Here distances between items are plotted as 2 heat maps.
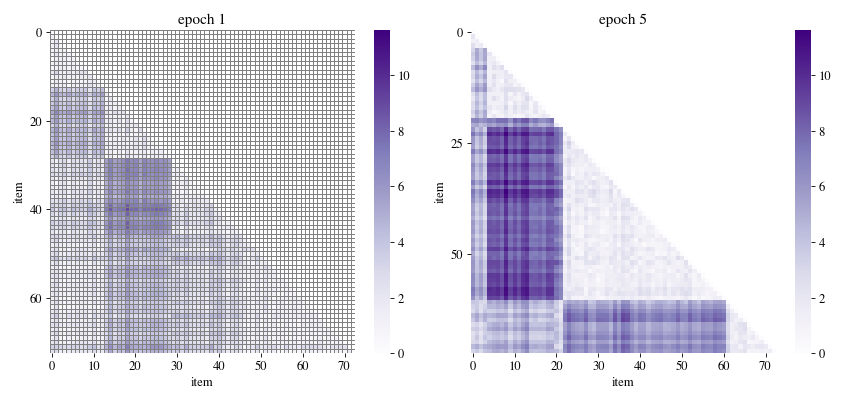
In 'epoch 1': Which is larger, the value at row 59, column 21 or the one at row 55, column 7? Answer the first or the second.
the first
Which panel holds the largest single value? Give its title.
epoch 5
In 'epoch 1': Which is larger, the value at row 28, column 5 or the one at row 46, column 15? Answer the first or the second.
the second
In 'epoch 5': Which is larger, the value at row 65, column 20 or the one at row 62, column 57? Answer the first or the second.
the second
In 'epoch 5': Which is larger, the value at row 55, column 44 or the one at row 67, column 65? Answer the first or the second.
the second
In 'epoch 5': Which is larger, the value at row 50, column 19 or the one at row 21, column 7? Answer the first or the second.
the first
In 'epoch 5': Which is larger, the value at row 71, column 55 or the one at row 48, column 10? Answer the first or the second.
the second
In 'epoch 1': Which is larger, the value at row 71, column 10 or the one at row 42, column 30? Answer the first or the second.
the first
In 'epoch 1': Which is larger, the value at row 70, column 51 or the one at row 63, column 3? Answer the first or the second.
the first
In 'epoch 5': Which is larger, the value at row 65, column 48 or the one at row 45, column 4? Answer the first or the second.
the second
